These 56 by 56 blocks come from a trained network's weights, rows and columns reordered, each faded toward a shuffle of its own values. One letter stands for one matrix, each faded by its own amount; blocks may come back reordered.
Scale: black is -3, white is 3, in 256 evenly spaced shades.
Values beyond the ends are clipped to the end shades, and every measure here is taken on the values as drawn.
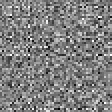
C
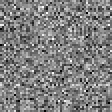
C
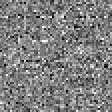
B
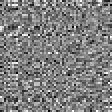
C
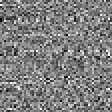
C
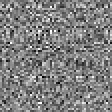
C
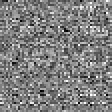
C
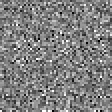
B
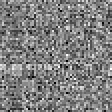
C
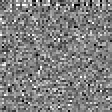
B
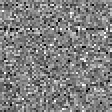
B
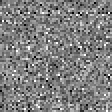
B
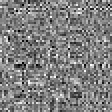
C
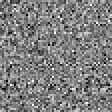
B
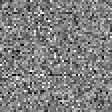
B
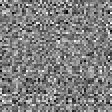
C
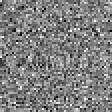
B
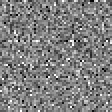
B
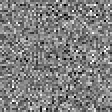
B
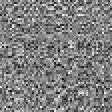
C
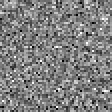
B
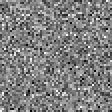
B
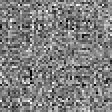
C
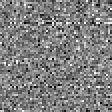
B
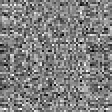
C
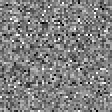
B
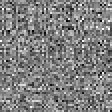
C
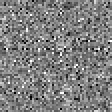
B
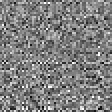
C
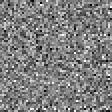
B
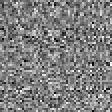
C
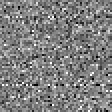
B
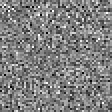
B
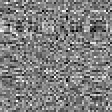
C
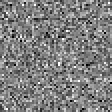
B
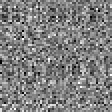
C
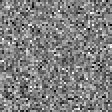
B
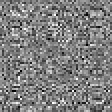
C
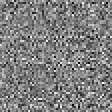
C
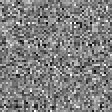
B
